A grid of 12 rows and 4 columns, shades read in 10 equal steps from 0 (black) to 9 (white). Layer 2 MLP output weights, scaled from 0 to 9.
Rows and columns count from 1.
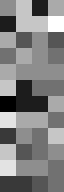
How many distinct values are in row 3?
3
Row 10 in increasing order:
3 4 5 7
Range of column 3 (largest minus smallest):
6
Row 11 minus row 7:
8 4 4 -2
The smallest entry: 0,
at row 7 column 1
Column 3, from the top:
1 7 5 5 5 4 1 6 4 4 5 3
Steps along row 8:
down same down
